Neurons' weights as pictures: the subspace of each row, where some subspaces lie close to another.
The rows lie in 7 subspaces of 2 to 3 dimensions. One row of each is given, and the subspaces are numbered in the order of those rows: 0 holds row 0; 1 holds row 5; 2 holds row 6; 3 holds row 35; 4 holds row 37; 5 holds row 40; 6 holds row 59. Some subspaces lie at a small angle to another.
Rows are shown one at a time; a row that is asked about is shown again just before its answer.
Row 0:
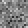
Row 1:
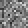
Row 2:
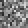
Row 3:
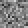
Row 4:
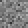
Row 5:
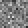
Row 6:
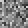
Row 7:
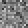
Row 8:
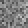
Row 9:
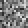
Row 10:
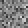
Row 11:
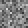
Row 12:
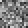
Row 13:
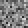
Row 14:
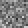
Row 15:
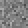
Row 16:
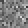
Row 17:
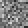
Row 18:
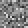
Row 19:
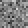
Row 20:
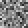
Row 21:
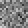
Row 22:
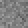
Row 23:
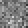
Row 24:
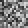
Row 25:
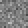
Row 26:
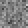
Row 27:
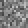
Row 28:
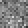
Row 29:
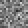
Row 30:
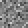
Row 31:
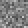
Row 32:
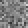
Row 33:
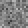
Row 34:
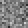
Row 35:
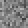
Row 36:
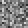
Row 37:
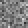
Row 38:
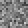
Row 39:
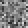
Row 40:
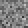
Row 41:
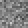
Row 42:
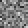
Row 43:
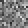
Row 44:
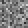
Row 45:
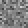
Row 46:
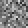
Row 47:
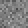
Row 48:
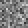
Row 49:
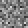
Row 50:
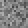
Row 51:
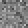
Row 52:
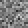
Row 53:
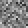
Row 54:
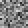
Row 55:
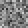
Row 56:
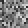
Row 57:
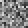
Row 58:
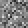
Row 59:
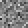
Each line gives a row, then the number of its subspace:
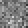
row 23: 0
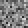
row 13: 5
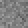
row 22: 1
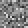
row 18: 2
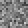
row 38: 0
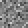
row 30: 6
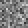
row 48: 4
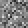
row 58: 5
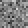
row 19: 1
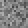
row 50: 3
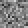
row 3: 3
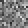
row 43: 2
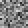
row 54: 6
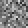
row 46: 5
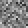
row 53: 5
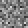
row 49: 6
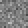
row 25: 6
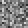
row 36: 4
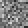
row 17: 5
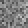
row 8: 1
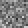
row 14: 5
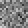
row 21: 1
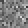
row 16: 2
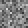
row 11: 4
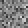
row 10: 2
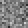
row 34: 4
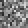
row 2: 3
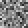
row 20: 1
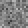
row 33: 4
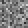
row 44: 4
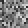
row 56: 2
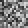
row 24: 3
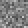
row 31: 5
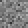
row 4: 6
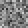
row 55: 4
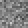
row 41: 6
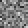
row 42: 1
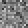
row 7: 0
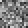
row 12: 4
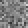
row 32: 0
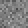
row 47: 1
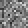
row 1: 5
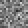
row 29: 6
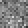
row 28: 0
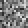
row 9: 3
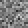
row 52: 6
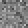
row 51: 0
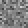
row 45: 1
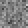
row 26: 0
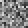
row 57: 2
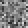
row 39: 0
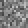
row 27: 3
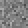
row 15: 5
